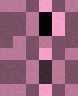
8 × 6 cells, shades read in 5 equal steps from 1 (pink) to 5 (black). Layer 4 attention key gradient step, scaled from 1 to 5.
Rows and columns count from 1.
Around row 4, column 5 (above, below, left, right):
1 3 2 3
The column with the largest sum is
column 4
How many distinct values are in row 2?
4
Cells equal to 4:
2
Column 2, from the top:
2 3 3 2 2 3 3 2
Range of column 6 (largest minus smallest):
1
